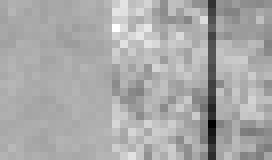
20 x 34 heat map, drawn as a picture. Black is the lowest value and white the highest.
Odd lines: column 27. Histogram: skewed, a long tail of low values. Grain: streaks running down. Seam: vertical, 40% of the way across, the left part calmer.
